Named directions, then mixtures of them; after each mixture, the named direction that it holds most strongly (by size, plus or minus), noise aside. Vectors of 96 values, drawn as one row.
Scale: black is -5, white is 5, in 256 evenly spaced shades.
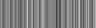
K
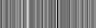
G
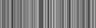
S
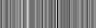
G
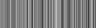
K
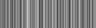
S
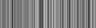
S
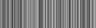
S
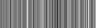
K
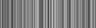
S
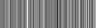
K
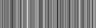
S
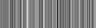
G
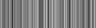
S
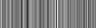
G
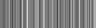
K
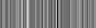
G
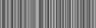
S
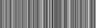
S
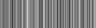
S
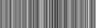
S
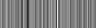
G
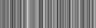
S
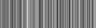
S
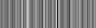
G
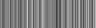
K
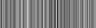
G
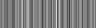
G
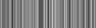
S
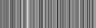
G
